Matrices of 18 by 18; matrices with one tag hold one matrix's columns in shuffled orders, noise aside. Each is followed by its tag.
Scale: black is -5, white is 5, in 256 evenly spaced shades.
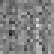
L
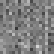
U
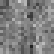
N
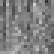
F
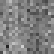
U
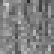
F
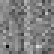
U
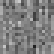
N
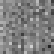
U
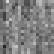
N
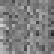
L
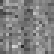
U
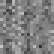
U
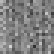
U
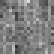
N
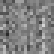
L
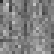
F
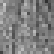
F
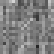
N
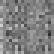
L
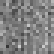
U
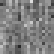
N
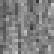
F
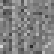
U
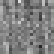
N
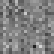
U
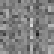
L
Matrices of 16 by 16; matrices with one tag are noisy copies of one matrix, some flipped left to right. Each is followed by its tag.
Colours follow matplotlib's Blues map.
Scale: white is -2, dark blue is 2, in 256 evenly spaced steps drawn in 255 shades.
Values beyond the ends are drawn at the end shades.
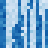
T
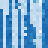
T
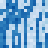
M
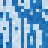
M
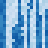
T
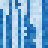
T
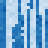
T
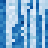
T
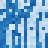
M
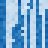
T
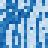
M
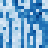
M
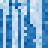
T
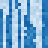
T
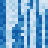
T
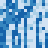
M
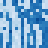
M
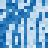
M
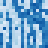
M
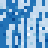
M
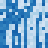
M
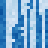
T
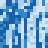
M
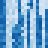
T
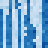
T
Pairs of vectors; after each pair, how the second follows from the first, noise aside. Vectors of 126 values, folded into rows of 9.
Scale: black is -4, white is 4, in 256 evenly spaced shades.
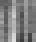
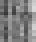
wrapped around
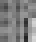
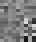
sign-scrambled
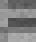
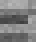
reversed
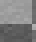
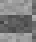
wrapped around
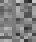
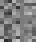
reversed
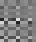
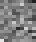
shuffled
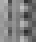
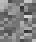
sign-scrambled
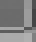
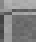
reversed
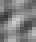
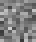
shuffled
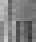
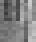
reversed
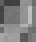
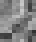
wrapped around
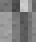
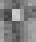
wrapped around
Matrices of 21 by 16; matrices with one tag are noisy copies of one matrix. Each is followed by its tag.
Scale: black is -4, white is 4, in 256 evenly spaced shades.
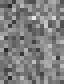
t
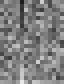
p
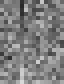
p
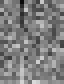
p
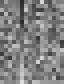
p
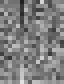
p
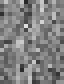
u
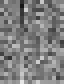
p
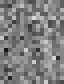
t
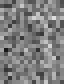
t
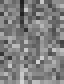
p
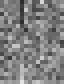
p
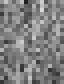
u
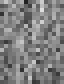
u
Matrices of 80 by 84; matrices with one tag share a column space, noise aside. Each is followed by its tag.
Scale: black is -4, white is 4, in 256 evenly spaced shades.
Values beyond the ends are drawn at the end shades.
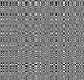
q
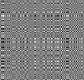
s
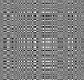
s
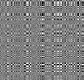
q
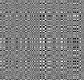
s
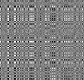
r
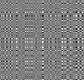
s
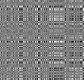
r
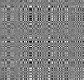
r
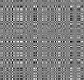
r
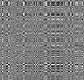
q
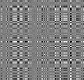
r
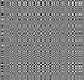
q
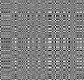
s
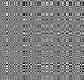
q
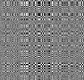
q
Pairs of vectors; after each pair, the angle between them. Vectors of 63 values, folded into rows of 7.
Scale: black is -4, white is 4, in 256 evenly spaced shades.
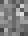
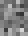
partly opposed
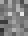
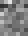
orthogonal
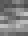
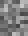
partly opposed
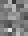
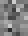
nearly opposite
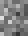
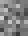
nearly parallel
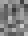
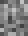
nearly opposite
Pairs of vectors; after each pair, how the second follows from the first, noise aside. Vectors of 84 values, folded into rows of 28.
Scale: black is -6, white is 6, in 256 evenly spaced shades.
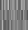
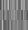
copied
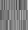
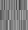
copied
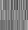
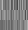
copied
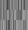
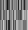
scaled up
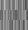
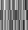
scaled up
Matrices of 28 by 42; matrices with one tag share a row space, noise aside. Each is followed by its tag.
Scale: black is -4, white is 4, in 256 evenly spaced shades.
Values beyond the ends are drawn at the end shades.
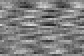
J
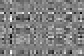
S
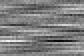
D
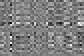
S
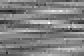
D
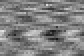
J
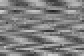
J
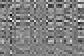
S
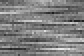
D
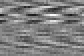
J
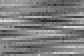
D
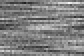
D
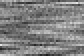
D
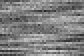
D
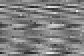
J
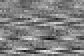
J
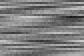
D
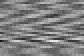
J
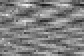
J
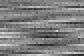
D
